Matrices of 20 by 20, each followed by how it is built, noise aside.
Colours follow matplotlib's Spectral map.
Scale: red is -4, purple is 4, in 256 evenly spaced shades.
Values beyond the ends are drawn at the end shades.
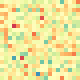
noise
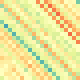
Toeplitz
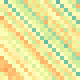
Toeplitz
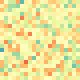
noise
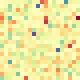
noise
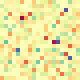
noise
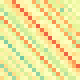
Toeplitz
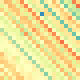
Toeplitz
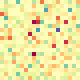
noise
